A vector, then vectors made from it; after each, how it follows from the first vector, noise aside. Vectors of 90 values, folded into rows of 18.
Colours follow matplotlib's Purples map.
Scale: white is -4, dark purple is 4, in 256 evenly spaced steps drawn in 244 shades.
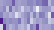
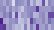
sign-scrambled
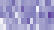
sign-scrambled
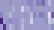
partly zeroed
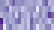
sign-scrambled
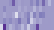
partly zeroed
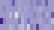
partly zeroed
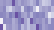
sign-scrambled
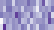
sign-scrambled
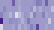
partly zeroed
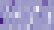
partly zeroed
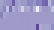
partly zeroed
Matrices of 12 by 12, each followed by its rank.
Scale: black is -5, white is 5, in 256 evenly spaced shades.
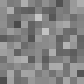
full rank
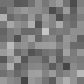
full rank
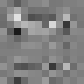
two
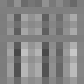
one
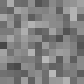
full rank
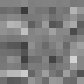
two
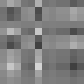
one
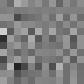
two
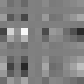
one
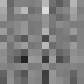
two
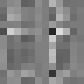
two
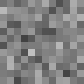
full rank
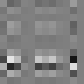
one
